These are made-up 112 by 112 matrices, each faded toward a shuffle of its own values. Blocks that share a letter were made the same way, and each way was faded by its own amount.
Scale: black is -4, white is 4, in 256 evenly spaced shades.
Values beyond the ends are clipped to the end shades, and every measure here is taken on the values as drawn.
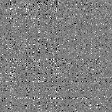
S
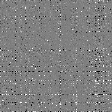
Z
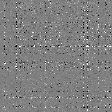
Z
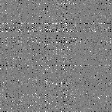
Z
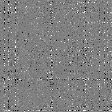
Z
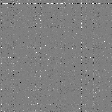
Z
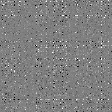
Z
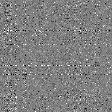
S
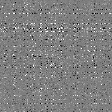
Z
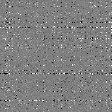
Z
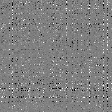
Z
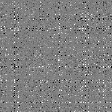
Z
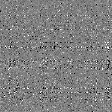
S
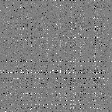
Z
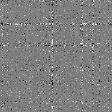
Z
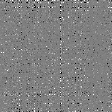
Z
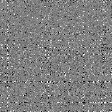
S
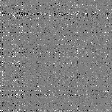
Z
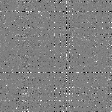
Z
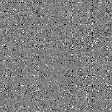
S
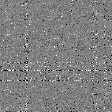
S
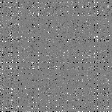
Z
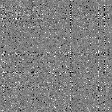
S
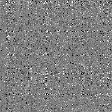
S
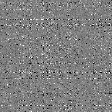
S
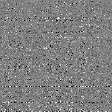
S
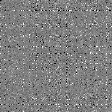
S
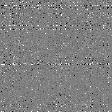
Z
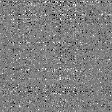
S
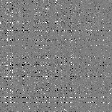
Z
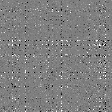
Z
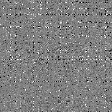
S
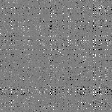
Z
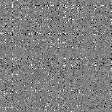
S
